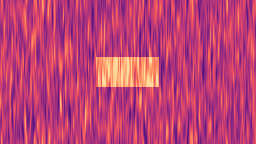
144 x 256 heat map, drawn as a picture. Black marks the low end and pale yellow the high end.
In the centre lies a patch that is higher than the rest. Overall the values sit about 50% of the way up the scale. There is no overall slope. Streaks run downward.
